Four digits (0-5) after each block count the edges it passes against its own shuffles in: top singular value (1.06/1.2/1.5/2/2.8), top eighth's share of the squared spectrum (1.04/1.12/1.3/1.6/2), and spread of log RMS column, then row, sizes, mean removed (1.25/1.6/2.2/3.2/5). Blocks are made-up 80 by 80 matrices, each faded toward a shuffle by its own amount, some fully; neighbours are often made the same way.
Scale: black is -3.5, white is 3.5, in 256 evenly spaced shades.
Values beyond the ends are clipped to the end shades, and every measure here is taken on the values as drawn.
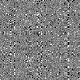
4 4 3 2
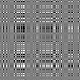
5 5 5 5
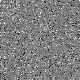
3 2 1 0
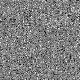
3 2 0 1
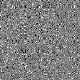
4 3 2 2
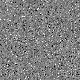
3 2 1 0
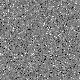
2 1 0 0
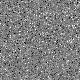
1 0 0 0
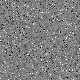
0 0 0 0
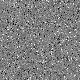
0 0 0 0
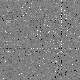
4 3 1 1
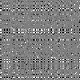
5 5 3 3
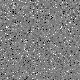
3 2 1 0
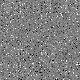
3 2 0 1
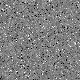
0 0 0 0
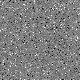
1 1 0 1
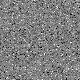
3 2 0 0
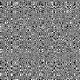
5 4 3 3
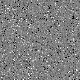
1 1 1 0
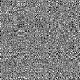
4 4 2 3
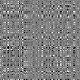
5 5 4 4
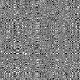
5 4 3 3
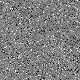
2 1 0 0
